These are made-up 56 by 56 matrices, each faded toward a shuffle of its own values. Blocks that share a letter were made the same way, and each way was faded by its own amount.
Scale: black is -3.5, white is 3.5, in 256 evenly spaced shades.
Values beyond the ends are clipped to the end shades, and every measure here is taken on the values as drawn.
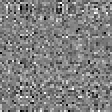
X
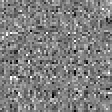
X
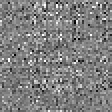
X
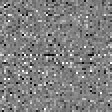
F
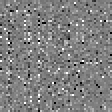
F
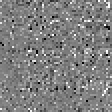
F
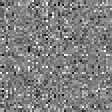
X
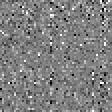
F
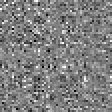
X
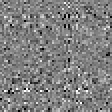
X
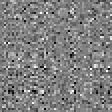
X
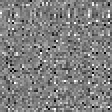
X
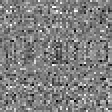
X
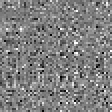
X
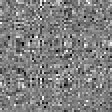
X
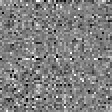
X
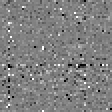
F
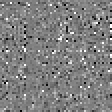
F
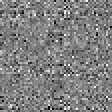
X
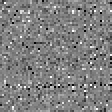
F
